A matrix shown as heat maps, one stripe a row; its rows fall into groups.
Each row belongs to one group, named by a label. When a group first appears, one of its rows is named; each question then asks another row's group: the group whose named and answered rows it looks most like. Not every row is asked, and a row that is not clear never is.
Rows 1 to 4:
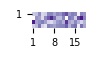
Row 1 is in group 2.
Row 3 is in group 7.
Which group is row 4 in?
2
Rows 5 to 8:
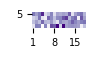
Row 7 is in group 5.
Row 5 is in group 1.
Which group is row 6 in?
2
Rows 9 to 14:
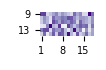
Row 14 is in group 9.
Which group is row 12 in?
5
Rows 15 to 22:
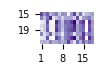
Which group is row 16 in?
1
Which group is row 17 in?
2
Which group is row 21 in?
2
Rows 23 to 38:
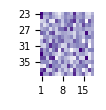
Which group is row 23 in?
7
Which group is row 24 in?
7
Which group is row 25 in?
2
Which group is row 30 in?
9
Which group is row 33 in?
7
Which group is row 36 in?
5
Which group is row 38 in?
7
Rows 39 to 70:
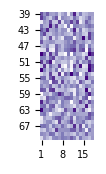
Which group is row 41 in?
1
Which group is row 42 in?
5
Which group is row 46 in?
7
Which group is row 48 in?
2
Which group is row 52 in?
5
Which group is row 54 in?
1
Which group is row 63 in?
7
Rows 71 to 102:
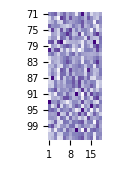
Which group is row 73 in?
2
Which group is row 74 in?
7
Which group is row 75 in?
9
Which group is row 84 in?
2
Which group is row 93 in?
7
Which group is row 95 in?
9
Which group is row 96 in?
1
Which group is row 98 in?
2
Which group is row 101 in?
2
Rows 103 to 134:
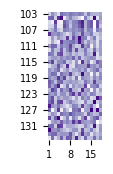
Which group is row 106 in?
2
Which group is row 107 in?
2
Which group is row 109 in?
1
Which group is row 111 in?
9
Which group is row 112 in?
9
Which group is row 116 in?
5
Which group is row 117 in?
1
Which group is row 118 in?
9
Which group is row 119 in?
5
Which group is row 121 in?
1
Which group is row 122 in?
9
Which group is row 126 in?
7
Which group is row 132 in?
7
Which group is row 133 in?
9
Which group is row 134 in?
9
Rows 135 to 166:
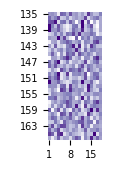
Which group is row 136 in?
1
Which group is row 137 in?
9
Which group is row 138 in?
7
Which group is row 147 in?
1
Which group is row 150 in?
1
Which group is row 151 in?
1
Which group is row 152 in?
7
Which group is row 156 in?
9
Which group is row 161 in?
9
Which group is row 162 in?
2
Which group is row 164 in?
1
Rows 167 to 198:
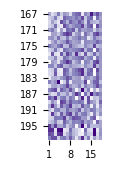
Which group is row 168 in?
2
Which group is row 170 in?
2
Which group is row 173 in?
1
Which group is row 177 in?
9
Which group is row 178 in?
2
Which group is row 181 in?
2
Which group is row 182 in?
2
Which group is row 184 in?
1
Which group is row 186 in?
9
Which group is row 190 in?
9
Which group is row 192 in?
9
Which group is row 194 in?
2
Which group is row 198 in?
9
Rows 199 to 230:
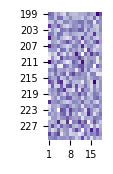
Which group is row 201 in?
2
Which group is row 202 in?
7
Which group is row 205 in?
7
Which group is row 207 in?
7
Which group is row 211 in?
7
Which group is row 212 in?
2
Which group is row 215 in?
1
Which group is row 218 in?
5
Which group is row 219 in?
1
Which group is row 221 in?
7
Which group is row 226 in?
1
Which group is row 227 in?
9
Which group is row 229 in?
1
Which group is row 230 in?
9
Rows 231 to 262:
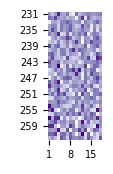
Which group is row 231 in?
5
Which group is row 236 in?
1
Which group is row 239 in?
1
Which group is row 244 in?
1
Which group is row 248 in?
1
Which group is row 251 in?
5
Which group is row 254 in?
7
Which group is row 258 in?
9
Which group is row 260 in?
1
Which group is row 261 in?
9
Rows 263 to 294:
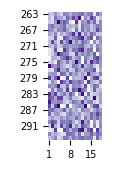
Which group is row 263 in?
2
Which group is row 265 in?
5
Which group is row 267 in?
5
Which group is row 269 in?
2
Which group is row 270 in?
9
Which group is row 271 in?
2
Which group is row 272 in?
2
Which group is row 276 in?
7
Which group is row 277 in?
5
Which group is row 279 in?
1
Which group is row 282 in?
1
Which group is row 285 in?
7
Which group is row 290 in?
9
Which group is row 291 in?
9
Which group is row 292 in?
2
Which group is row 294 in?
2
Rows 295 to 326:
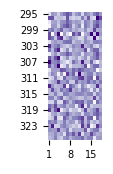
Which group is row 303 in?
7
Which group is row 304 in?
1
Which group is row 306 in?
1
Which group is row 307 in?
7
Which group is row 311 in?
2
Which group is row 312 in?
5
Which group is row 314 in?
9
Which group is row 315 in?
2
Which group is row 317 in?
2
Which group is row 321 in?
2
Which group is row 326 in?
2
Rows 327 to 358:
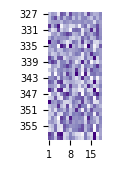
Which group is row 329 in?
2
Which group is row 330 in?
1
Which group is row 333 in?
5
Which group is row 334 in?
7
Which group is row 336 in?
2
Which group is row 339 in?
9
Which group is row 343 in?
9
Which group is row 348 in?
2
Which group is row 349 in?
7
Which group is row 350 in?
1
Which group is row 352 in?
2
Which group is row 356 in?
2
